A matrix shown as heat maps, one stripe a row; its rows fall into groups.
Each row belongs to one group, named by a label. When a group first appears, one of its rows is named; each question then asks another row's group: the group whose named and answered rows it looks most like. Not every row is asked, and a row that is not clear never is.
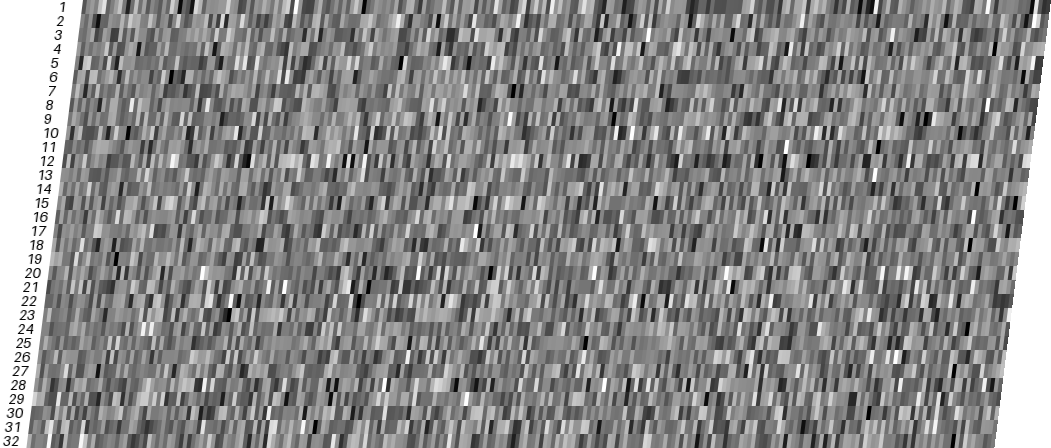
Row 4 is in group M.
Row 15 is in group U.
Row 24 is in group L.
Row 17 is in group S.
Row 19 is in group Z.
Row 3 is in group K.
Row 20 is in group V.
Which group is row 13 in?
K
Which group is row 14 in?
M
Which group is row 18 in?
M
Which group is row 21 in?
K
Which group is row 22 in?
U
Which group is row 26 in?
V
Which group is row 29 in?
Z
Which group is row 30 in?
K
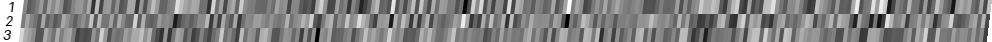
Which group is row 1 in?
V
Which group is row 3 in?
Z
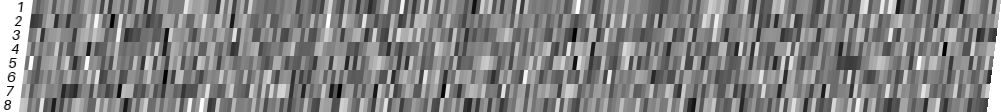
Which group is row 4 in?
M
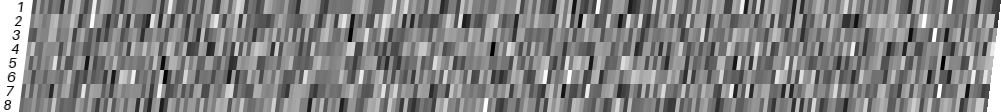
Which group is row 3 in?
K
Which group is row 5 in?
M
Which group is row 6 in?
L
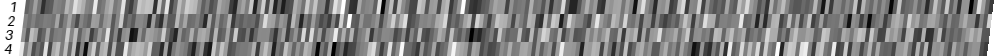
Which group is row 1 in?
S
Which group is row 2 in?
S
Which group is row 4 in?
Z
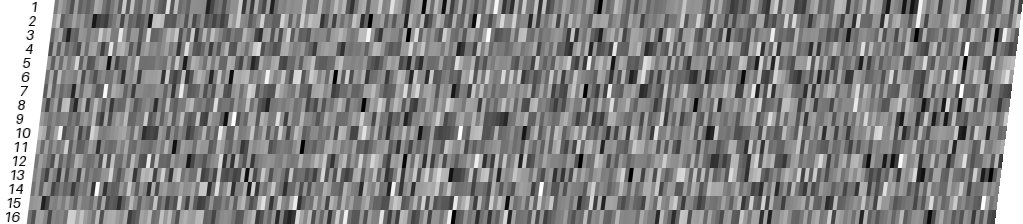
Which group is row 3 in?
S
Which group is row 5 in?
M
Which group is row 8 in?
K
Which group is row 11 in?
M
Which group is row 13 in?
U
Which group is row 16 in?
S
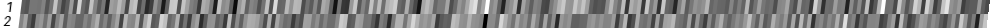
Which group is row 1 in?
U
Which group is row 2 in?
U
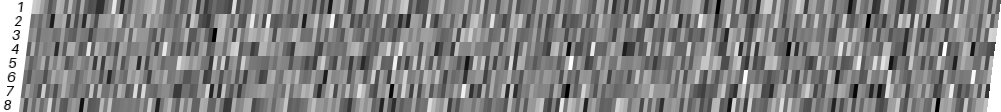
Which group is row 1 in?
Z
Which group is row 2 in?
K
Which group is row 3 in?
U
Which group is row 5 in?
V
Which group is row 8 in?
M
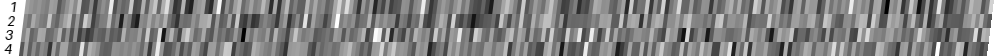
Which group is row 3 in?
L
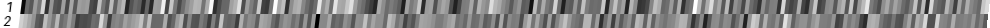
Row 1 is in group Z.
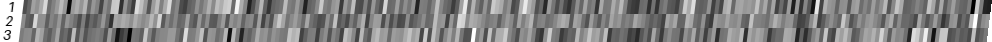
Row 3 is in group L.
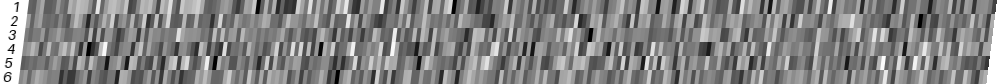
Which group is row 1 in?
S
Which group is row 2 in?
U
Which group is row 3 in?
V
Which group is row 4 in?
Z
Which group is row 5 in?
U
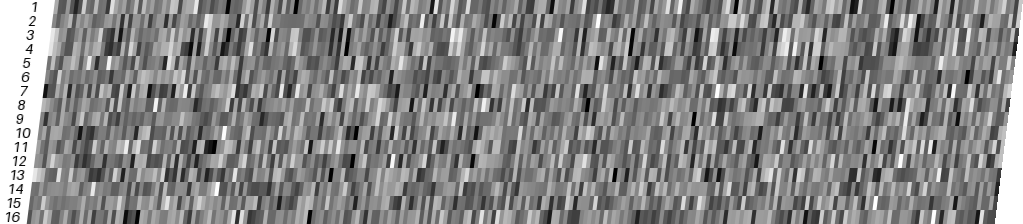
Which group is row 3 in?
Z
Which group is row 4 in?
Z
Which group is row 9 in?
K
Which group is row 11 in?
K
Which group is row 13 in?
Z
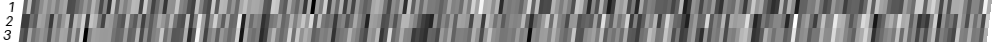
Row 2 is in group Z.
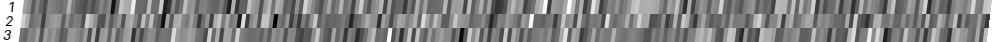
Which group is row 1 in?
L
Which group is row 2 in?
Z
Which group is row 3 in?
V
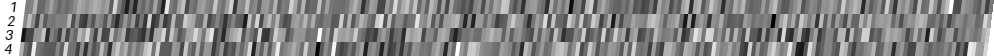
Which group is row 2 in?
L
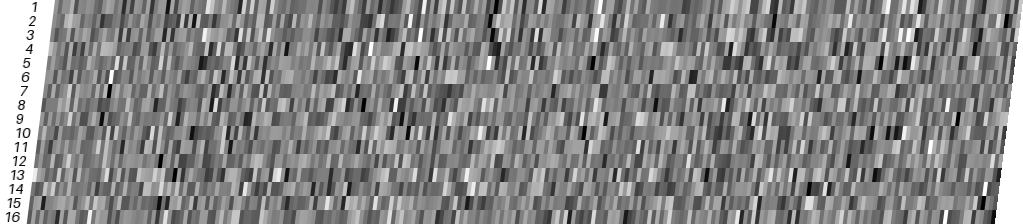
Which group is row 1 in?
V
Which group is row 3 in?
V
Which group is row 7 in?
Z
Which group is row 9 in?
M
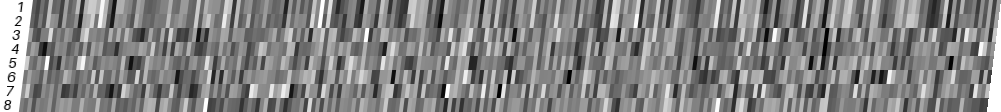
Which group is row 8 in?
U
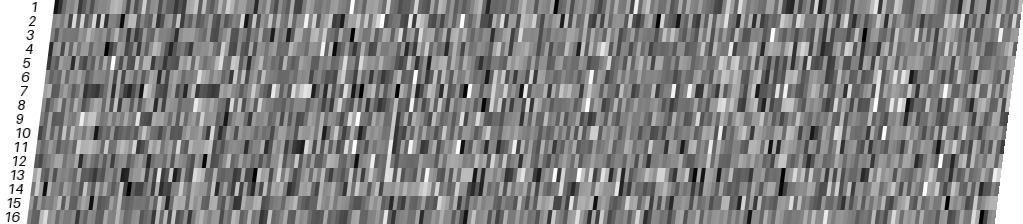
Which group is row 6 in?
V
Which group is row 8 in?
V
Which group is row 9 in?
S
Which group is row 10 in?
K
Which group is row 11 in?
S
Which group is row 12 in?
K
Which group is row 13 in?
L
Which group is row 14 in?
L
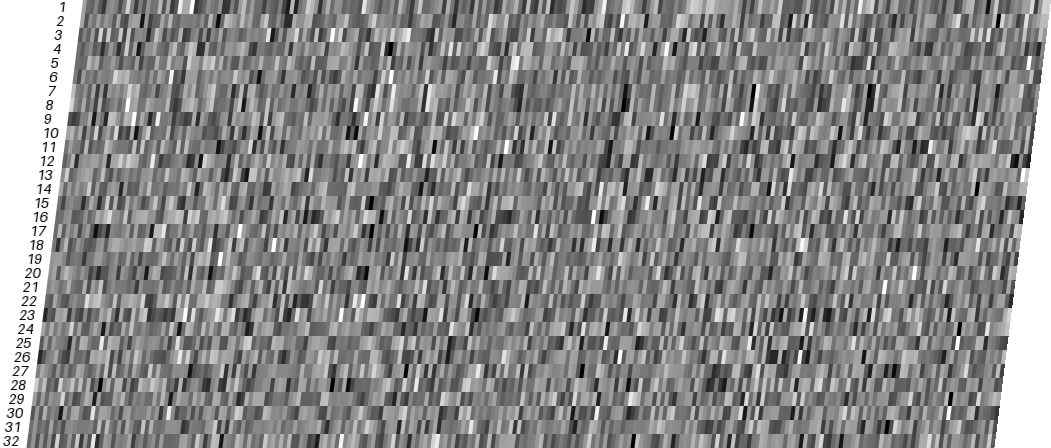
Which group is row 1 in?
L
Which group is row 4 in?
U
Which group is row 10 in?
Z
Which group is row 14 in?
M
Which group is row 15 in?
U
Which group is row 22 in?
S
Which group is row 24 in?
M
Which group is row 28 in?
Z
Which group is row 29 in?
M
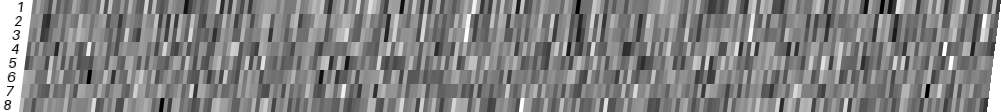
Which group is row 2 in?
S
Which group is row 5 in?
K
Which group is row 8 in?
Z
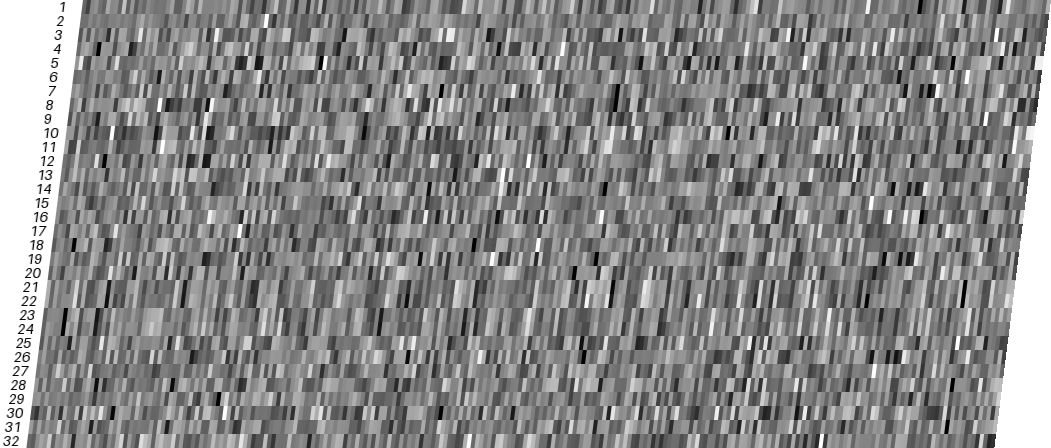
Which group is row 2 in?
U
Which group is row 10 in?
L
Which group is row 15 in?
K
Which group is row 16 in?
V
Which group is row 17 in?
U
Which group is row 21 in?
M
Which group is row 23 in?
K
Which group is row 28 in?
M
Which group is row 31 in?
M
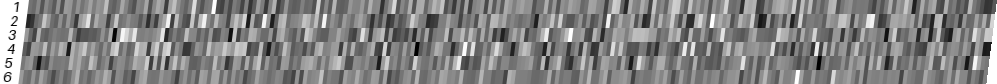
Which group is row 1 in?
U
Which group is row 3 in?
L
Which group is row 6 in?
K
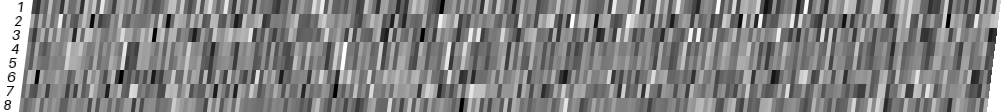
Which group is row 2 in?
M
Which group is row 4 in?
S
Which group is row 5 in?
S
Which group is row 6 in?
L
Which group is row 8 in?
V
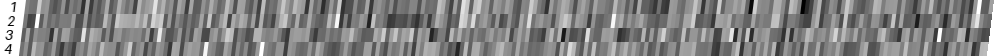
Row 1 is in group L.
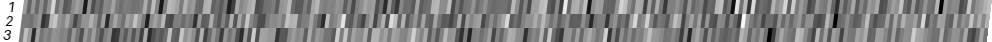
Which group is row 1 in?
M
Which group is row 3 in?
L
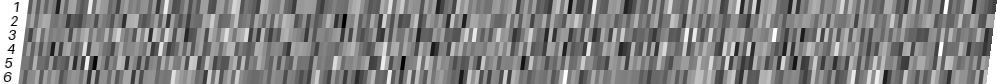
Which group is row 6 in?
V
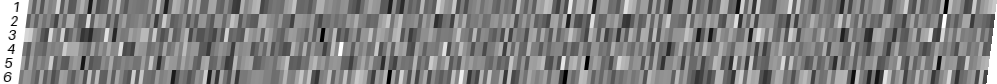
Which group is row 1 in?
M
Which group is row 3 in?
Z
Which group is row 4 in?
S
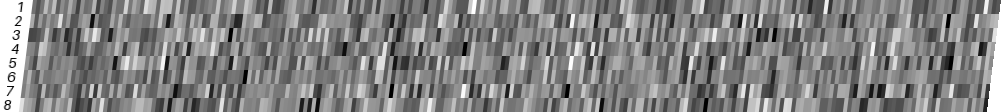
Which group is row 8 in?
Z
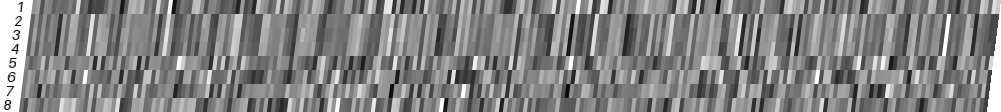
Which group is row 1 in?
L
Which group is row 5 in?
V
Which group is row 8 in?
S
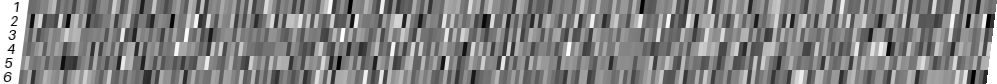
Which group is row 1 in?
K
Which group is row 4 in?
V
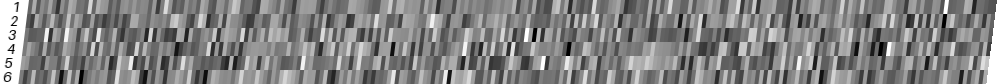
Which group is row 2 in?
K
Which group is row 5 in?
L
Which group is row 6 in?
U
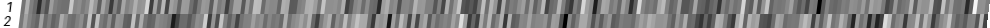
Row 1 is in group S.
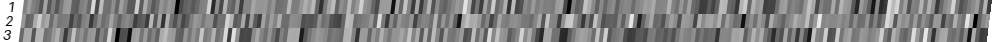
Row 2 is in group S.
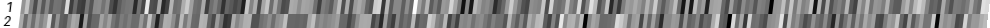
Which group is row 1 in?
L
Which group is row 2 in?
M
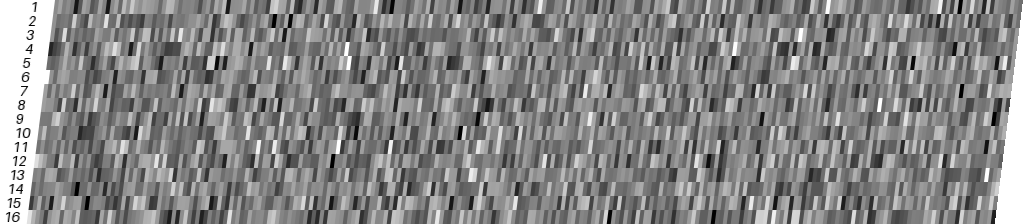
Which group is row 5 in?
K
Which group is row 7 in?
M
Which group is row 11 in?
K
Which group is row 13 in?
L
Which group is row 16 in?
Z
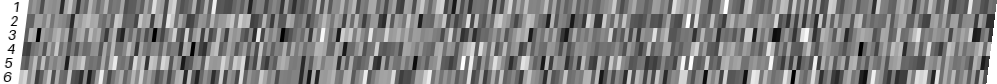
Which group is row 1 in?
U
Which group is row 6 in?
Z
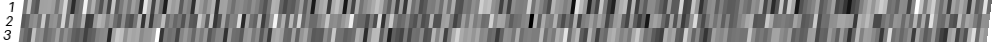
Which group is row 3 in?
L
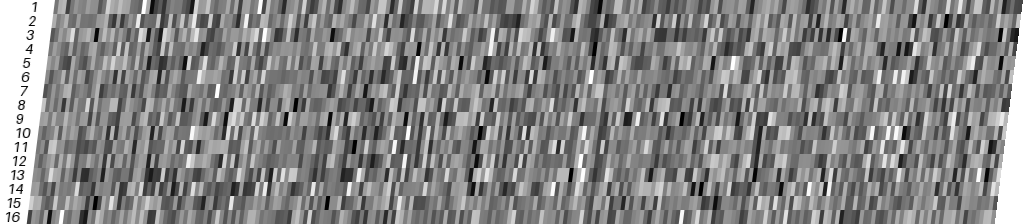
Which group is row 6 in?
V
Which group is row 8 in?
Z
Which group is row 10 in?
V
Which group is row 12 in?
V
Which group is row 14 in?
L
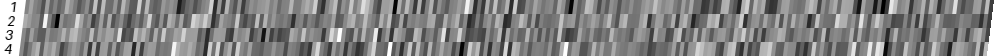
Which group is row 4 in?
V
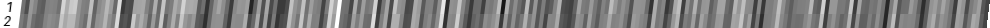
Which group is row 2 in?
S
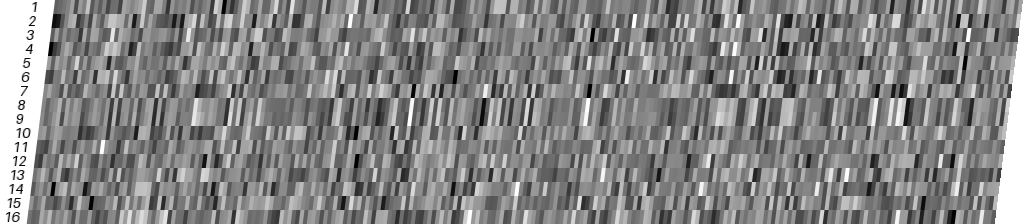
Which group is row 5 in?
M
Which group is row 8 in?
V
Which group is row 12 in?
K
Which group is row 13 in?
K
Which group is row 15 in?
U
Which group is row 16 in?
L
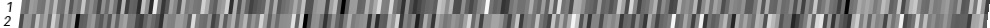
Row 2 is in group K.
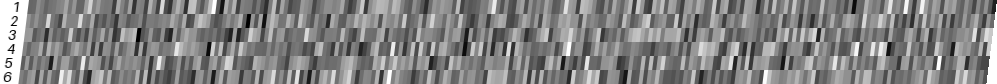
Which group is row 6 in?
Z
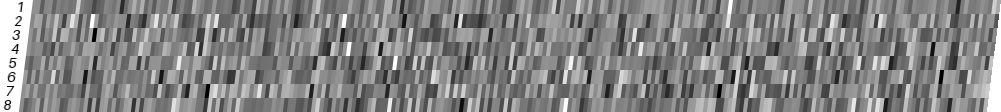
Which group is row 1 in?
L
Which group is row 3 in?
Z
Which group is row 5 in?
V
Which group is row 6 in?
M
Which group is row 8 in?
V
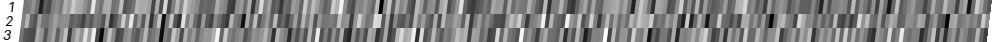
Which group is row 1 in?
S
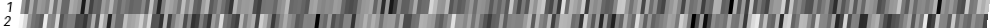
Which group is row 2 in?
Z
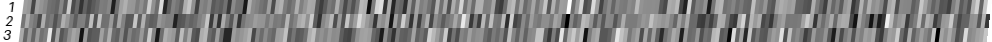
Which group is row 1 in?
L
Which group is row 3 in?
M
